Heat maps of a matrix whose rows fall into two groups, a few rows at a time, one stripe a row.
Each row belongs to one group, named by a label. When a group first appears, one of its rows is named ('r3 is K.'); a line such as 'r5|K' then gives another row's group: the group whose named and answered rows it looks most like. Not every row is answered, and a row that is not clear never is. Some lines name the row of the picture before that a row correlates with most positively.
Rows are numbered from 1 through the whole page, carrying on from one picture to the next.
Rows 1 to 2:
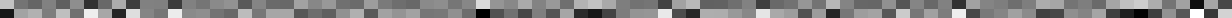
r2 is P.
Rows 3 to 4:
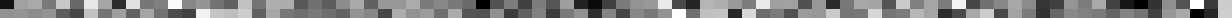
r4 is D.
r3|P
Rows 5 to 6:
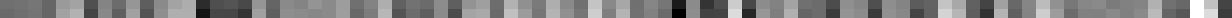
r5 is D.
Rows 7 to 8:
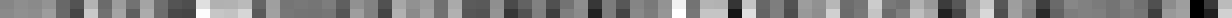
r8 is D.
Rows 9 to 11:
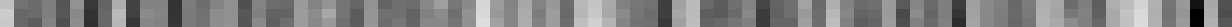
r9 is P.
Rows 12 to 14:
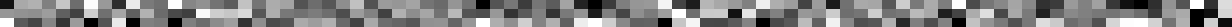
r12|P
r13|D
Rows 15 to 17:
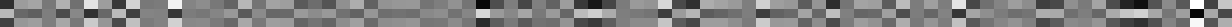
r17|P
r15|P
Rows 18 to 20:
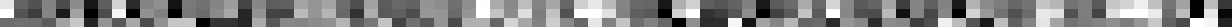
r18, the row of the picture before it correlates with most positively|16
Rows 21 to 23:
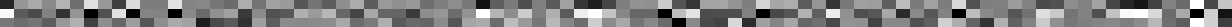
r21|P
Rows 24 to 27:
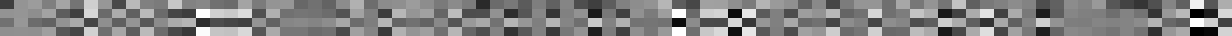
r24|P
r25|D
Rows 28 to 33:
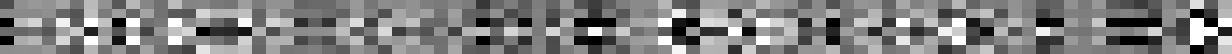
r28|P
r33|D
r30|P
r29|D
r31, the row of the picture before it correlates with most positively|26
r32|P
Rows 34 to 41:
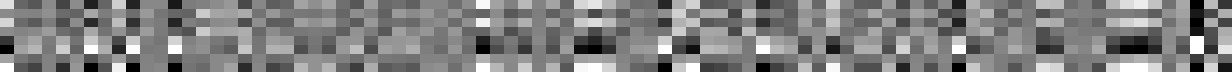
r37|D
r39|P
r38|P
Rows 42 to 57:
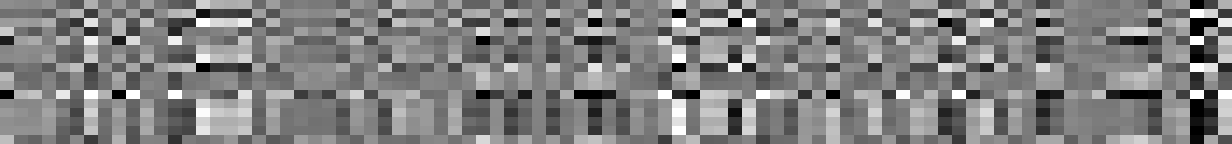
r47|D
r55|D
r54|D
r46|P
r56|D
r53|D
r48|D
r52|P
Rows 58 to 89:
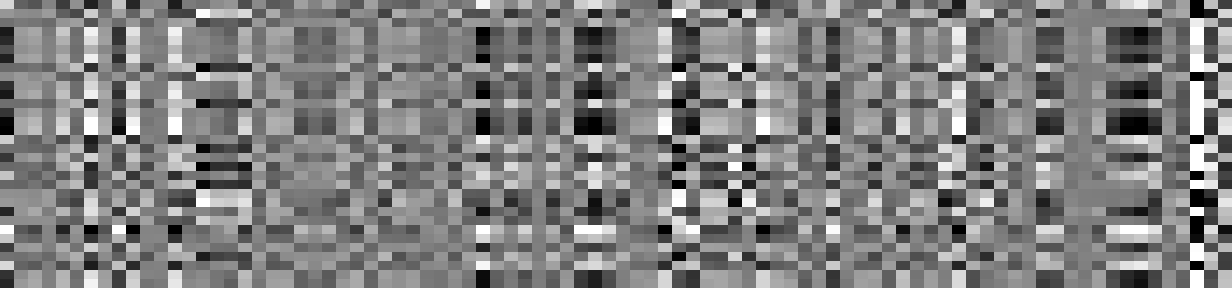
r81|P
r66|D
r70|P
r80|D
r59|D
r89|P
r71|P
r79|D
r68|P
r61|P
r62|P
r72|P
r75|P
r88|P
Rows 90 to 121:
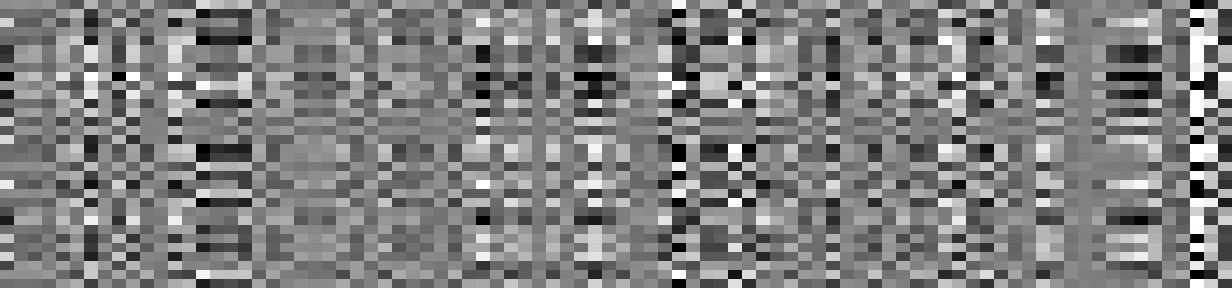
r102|P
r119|P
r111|D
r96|P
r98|P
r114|P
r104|P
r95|P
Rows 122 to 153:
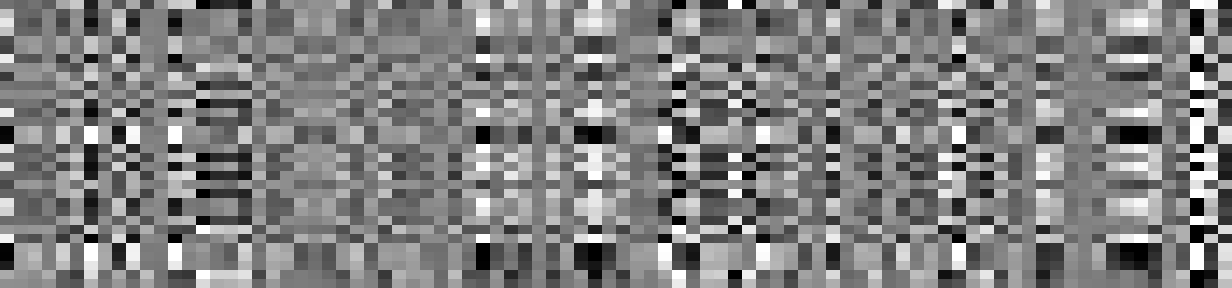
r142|P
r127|P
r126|P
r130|P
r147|D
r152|D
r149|P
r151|P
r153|D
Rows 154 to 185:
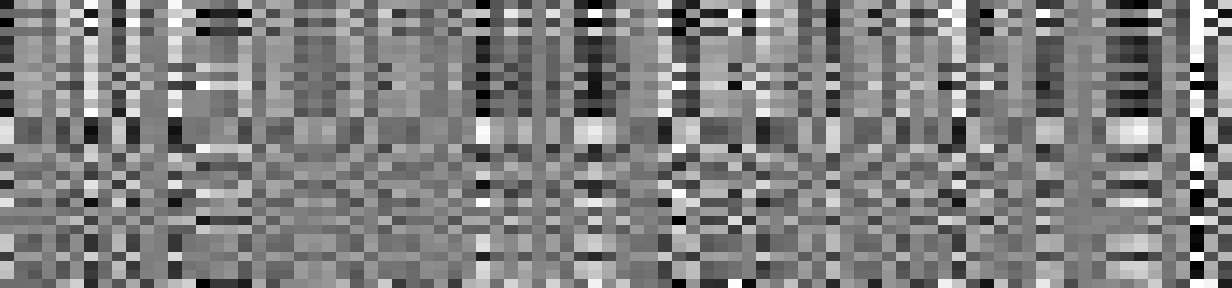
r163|D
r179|D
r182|P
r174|P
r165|P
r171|P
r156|P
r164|P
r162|P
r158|P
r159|P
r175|D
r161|D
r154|P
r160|P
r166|P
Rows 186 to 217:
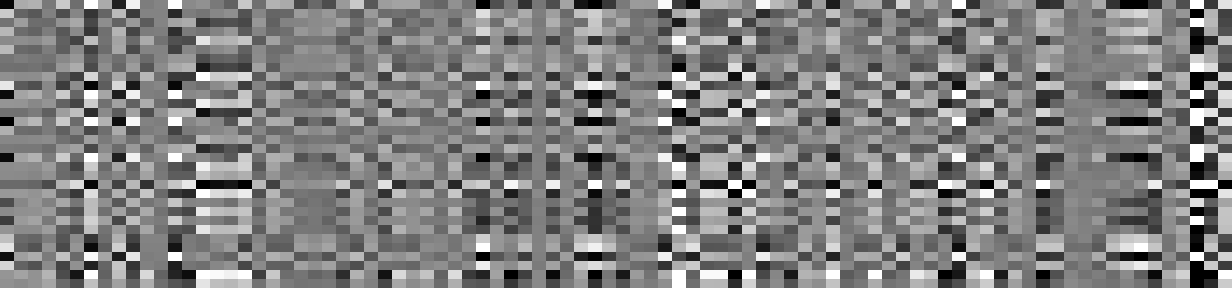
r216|D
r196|P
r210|P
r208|P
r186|P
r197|D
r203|P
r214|P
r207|D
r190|D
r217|D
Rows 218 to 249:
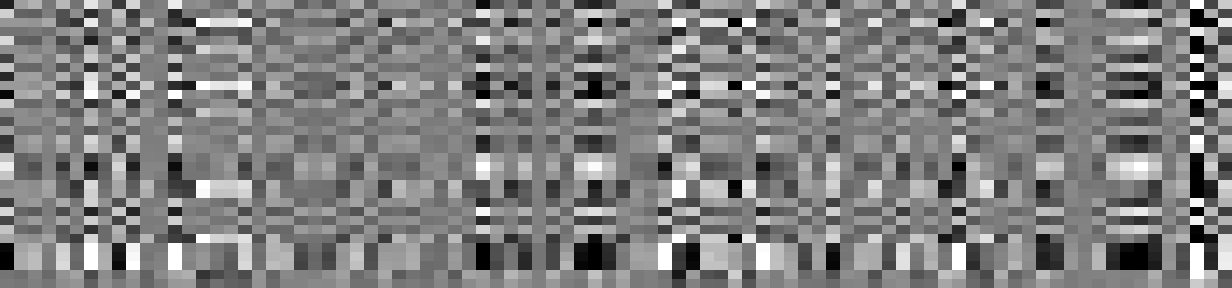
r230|D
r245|P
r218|P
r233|P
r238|D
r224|P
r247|P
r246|P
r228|P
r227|D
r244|D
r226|P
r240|P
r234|P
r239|D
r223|D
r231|P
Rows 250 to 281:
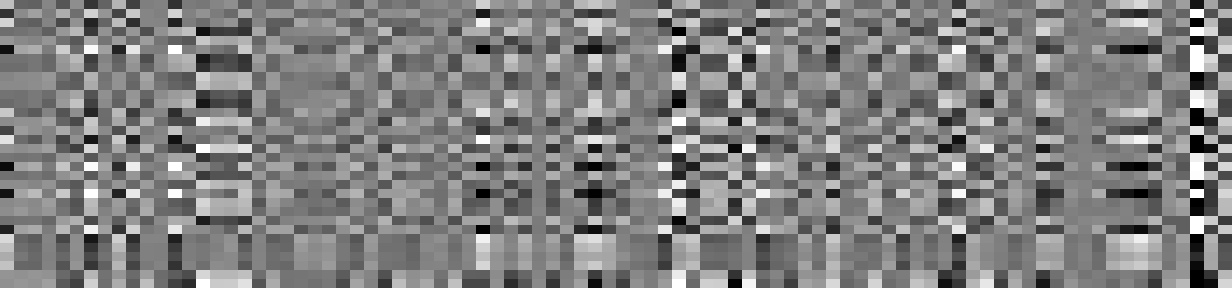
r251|P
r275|P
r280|D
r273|D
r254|D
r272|D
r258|D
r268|P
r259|D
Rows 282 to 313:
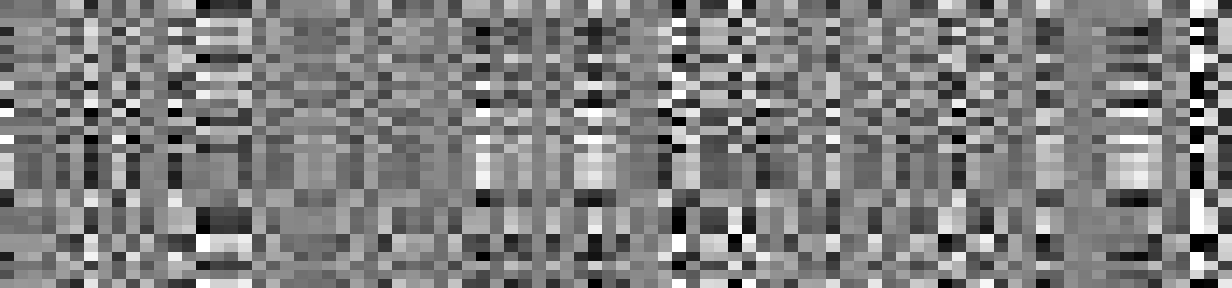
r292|D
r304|P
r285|P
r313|D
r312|P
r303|P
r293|P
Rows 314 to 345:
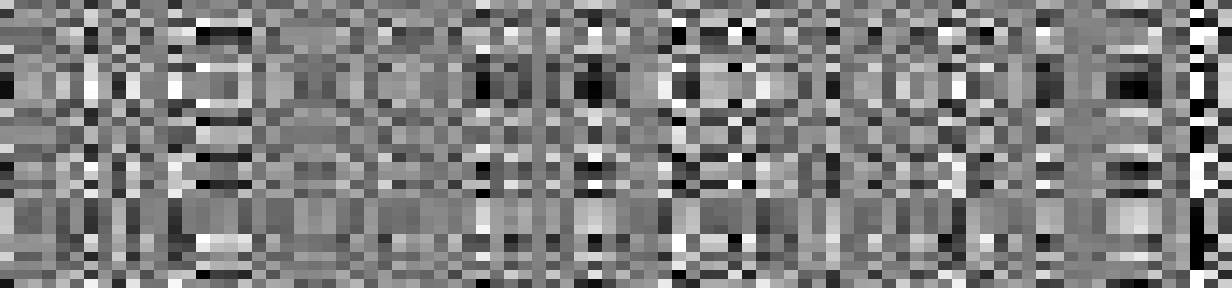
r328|D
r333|P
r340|D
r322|P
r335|P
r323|P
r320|P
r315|P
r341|D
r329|D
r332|P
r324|P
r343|D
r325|D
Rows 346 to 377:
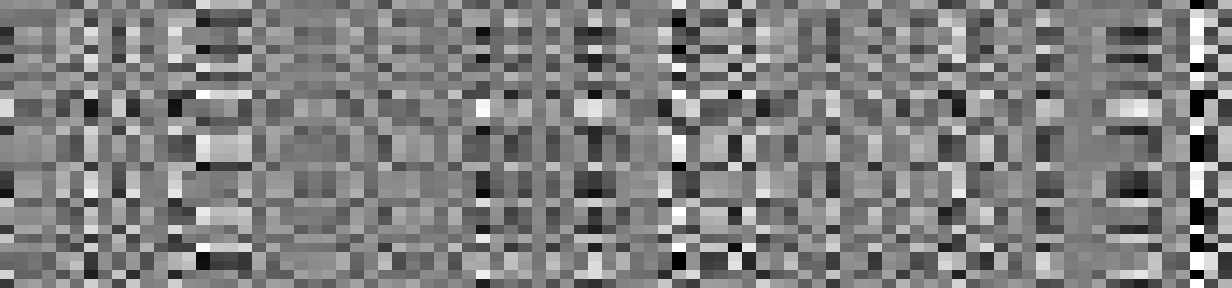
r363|D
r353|D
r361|D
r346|D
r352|P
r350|P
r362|D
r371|P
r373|D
